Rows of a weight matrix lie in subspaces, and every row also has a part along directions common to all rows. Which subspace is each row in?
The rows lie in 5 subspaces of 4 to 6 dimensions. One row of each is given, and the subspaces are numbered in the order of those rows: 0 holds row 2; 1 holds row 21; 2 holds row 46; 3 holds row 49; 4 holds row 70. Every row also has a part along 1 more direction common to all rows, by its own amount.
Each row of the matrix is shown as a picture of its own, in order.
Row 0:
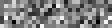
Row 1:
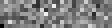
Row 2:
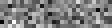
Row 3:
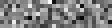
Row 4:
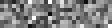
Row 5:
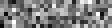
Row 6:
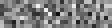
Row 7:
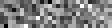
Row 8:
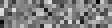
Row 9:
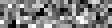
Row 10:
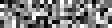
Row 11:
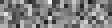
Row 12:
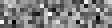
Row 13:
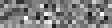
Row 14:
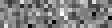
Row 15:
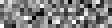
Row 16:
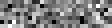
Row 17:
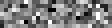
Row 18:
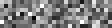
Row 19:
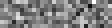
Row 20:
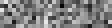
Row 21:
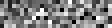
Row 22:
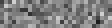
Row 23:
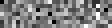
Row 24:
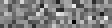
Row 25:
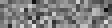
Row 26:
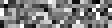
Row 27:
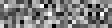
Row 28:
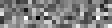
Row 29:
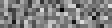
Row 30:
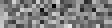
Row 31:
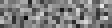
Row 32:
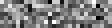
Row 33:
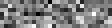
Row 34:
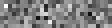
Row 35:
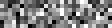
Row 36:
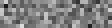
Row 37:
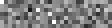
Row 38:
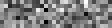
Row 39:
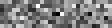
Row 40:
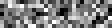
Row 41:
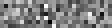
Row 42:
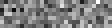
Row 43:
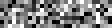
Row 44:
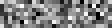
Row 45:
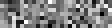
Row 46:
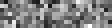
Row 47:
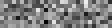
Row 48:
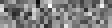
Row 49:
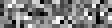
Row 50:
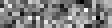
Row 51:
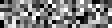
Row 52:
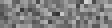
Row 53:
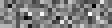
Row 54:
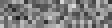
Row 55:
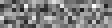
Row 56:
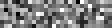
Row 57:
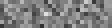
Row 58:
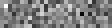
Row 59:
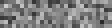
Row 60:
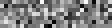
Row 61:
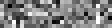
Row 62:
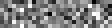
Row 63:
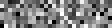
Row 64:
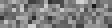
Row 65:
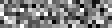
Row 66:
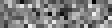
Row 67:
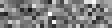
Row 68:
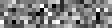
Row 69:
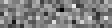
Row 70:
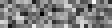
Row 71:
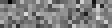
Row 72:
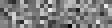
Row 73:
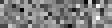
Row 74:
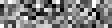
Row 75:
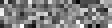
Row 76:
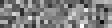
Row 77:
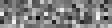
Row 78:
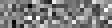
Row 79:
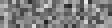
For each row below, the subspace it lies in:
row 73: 4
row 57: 0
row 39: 0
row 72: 0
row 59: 2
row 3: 4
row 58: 1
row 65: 2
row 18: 3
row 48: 0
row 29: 1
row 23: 3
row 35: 4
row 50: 2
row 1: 0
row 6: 0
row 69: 1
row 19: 4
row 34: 1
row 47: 3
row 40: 4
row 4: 2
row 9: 4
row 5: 3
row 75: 2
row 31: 1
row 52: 0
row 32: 3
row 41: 1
